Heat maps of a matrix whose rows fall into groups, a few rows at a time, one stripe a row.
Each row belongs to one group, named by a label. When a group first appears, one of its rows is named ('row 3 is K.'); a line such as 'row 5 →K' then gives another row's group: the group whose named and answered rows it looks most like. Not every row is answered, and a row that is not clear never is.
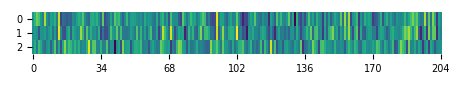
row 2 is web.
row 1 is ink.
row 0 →ink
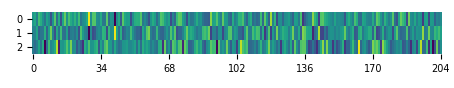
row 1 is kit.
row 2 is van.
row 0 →web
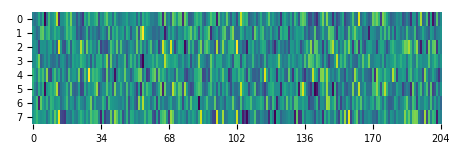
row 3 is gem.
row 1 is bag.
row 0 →van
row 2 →ink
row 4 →web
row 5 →van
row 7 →ink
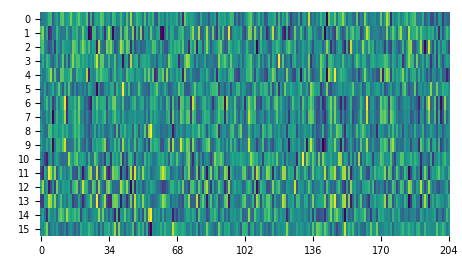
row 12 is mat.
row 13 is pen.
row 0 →web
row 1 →mat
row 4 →web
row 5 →kit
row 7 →van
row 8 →bag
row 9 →van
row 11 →pen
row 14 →bag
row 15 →gem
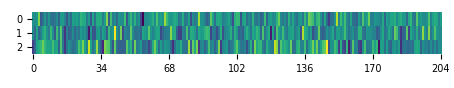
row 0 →gem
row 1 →kit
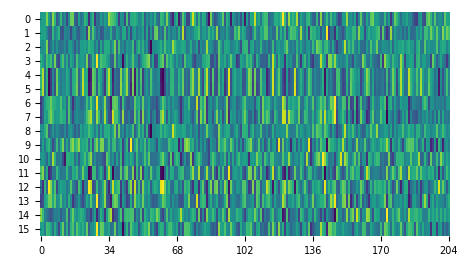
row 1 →kit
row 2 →gem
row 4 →mat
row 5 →mat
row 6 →pen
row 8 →gem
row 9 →web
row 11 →mat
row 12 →pen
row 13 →pen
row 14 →mat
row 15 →web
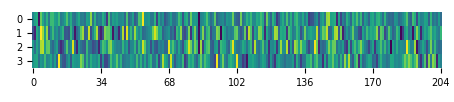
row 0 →bag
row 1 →pen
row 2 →bag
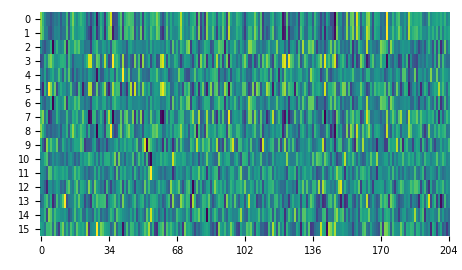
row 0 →mat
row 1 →mat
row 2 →van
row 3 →pen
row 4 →kit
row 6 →van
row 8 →mat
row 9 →bag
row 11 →bag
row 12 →ink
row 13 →van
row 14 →bag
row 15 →web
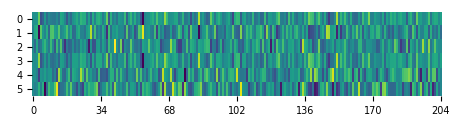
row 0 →gem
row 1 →bag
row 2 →kit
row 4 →ink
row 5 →van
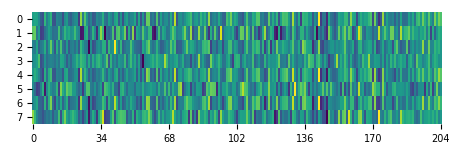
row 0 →kit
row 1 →mat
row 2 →kit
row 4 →kit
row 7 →mat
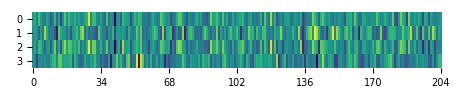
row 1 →ink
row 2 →web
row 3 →bag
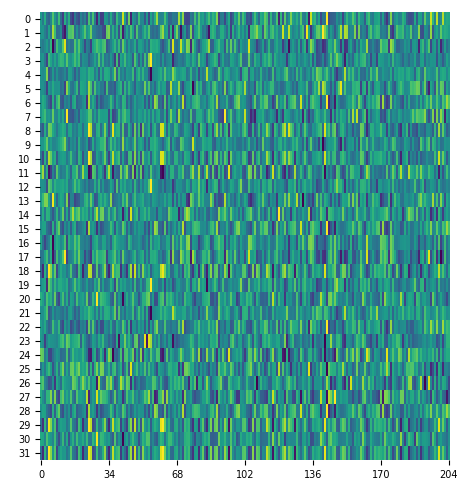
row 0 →kit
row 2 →van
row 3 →bag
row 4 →gem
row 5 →ink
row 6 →kit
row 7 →ink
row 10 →pen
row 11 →mat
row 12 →bag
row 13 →ink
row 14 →web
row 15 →kit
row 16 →van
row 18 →pen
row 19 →bag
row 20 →web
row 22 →kit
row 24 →mat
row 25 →web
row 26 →mat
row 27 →web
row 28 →kit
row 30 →web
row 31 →pen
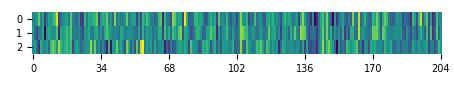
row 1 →van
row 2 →bag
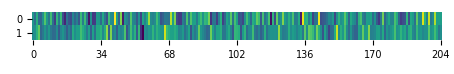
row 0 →kit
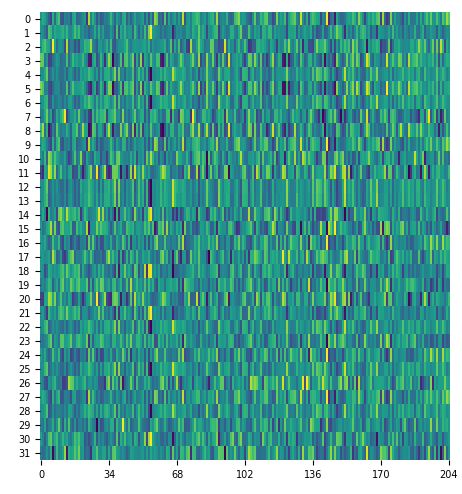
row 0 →kit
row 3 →mat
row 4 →gem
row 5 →mat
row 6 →gem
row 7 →van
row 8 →mat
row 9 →kit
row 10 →bag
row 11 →pen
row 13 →gem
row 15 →web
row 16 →kit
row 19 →web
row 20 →pen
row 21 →bag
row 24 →kit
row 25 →gem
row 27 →kit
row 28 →gem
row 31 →van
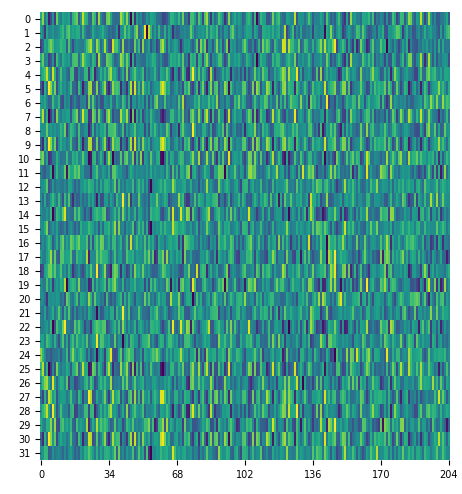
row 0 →mat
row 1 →bag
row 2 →pen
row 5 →pen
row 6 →kit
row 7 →mat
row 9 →pen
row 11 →van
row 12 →gem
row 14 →van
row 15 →gem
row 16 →web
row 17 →web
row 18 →pen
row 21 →kit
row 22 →van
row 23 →web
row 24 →mat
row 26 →ink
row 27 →pen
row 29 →web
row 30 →pen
